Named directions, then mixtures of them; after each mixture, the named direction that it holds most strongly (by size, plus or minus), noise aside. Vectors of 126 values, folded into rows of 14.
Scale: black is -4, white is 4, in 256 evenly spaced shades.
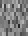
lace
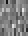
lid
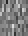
lid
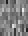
lid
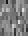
lid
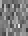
lace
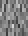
lace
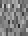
lace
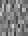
lace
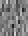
lid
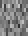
lace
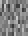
lace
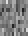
lid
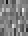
lid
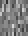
lid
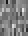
lid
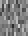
lace
